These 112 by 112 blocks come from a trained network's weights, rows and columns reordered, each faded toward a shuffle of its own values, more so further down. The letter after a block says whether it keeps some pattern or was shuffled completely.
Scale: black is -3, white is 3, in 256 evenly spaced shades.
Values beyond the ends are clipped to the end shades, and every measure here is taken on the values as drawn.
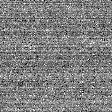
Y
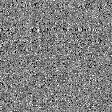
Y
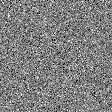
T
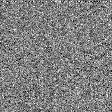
Y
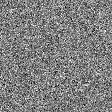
T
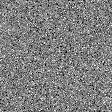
T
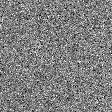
T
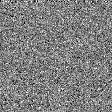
Y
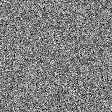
T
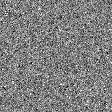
T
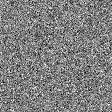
T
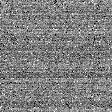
Y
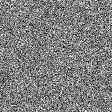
T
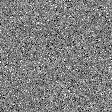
T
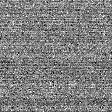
Y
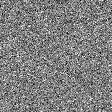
T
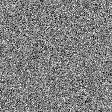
T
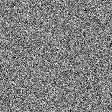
T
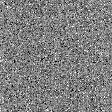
Y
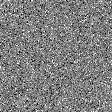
T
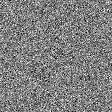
T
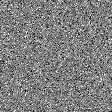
T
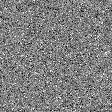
T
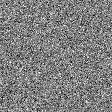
T
